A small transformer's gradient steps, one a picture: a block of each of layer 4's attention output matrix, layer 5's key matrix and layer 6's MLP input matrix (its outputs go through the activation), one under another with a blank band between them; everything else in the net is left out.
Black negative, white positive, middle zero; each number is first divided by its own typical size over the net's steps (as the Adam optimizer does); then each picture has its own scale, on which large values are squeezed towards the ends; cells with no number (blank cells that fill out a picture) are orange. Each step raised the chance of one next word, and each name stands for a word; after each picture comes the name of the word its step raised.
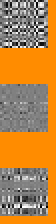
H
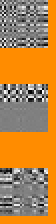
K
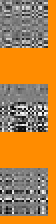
K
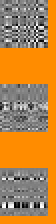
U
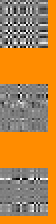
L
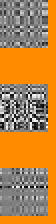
H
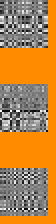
H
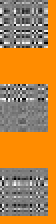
L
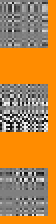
K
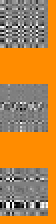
U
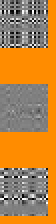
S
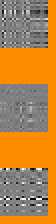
S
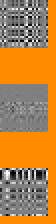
U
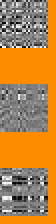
H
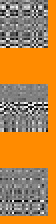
K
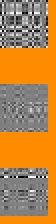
H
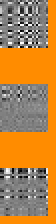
L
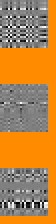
U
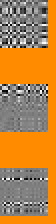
L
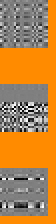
U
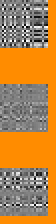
U
